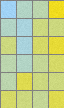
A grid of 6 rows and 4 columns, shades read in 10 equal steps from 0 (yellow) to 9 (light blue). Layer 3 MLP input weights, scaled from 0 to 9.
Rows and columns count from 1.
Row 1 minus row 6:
6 3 1 -2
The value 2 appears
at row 5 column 2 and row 6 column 4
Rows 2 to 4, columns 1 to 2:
7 8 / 4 8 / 6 7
